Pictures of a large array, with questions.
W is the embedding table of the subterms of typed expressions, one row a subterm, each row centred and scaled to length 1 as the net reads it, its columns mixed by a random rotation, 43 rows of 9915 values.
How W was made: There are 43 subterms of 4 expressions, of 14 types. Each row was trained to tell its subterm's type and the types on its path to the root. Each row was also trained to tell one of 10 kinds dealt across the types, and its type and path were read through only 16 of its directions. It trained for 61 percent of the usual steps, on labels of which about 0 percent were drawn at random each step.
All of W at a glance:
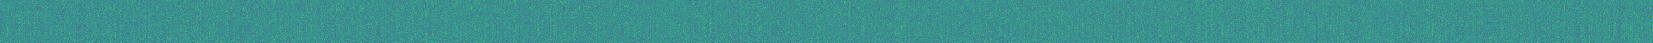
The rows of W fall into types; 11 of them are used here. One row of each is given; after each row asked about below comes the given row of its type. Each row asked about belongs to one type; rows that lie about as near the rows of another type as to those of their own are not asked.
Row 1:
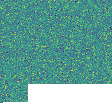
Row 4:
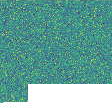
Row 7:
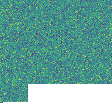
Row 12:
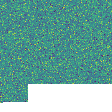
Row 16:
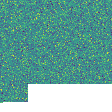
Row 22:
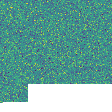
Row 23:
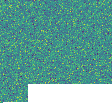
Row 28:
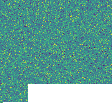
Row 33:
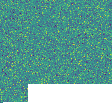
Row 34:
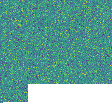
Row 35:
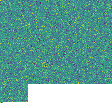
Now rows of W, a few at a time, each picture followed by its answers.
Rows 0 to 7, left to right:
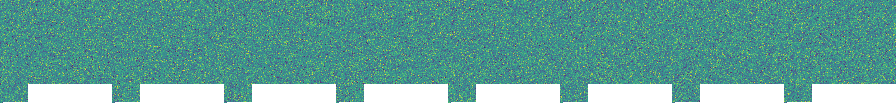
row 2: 35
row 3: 28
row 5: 23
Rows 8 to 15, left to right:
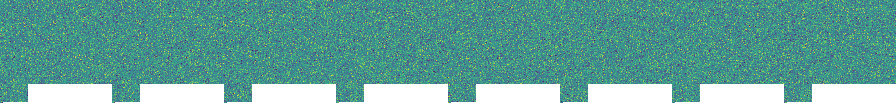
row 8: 7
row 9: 23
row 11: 33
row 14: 33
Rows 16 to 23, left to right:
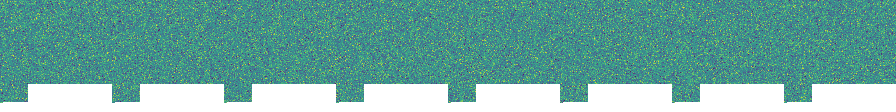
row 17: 12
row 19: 16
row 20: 1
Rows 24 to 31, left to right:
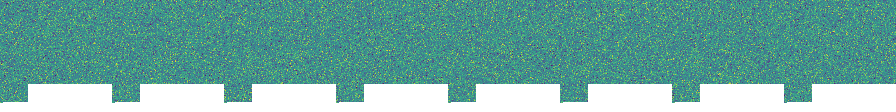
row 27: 28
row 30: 28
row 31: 1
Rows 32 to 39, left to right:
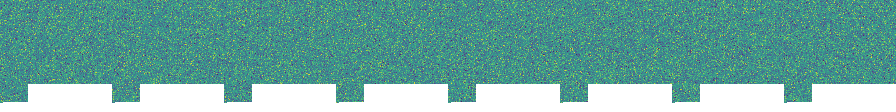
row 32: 23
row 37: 16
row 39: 12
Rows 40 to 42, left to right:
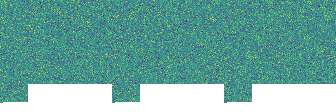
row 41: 4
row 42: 16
